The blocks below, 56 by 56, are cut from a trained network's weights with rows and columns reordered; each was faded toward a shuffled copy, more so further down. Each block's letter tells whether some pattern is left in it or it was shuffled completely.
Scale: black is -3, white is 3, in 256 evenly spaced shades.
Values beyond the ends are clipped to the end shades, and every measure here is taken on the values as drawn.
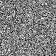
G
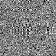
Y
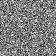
Y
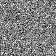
G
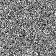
G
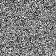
G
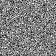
G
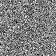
G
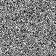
G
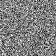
Y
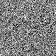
G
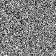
Y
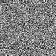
Y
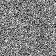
G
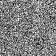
Y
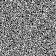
G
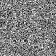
Y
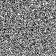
G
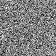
G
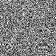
Y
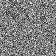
Y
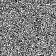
G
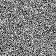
G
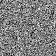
G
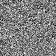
G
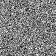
G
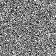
G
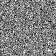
G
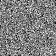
G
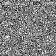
Y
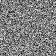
G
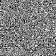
Y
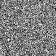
Y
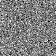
Y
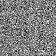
Y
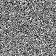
G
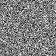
Y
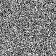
G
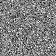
G
